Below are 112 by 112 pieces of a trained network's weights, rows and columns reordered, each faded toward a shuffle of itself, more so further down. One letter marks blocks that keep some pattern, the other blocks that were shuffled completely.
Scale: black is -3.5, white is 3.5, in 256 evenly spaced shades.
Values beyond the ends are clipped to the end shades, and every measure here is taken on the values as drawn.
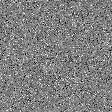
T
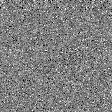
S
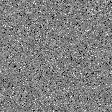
T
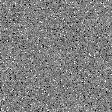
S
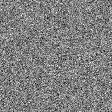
S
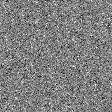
T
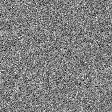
S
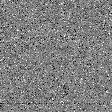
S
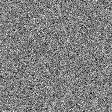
T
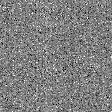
S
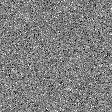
T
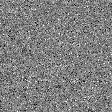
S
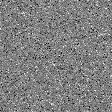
T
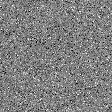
T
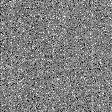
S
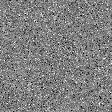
T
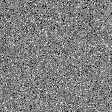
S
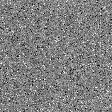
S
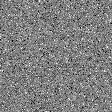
T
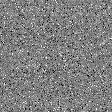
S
